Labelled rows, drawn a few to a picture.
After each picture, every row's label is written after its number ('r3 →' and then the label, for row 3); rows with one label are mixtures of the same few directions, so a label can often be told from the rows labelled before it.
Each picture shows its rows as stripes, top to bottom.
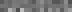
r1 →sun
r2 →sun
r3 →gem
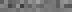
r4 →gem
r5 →gem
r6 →gem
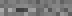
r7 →gem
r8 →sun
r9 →sun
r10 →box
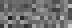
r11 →sun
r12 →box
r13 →sun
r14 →box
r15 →gem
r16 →gem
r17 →box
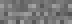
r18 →gem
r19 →sun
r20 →sun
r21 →box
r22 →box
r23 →gem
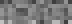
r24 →sun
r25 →sun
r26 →sun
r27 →sun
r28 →box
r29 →sun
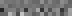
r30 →box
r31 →gem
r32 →box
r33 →gem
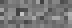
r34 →box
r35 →box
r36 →sun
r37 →gem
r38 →sun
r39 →box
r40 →gem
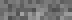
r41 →gem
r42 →gem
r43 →sun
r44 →gem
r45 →gem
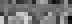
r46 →sun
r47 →sun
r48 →box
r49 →sun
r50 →box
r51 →box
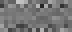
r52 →sun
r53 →box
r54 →box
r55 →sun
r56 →sun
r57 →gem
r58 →sun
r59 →box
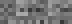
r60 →sun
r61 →sun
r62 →gem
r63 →sun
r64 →sun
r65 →box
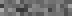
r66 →gem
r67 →box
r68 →sun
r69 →gem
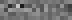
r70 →gem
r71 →gem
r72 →box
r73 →gem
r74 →box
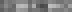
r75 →sun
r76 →sun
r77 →sun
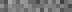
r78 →gem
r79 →box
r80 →box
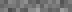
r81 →gem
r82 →box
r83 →gem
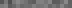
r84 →sun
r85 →gem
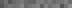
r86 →sun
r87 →box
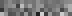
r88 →gem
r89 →gem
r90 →box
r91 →box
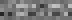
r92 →gem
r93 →sun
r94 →box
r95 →sun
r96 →gem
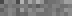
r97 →gem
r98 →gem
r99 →gem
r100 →sun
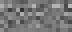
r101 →sun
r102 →sun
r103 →gem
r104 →gem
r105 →gem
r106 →gem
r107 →gem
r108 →box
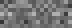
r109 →sun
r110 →box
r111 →box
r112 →sun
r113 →sun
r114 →box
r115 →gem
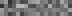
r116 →gem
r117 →sun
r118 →sun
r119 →gem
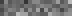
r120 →box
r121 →sun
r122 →box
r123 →sun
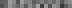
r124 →gem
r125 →box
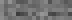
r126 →sun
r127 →gem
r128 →sun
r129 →sun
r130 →box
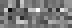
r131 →gem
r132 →gem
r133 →gem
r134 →box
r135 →gem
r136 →sun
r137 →box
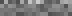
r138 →gem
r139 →sun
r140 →sun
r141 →sun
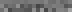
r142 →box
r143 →gem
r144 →box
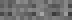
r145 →sun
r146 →sun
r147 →gem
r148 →sun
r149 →gem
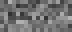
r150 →gem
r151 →sun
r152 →sun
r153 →gem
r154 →box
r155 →sun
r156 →box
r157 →box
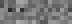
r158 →sun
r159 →sun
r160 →gem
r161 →sun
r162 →box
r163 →sun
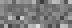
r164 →sun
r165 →box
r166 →box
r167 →sun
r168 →gem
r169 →box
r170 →gem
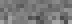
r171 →sun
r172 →sun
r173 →gem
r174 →sun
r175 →gem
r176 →sun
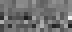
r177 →sun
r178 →sun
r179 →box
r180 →box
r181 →box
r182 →box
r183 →sun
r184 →box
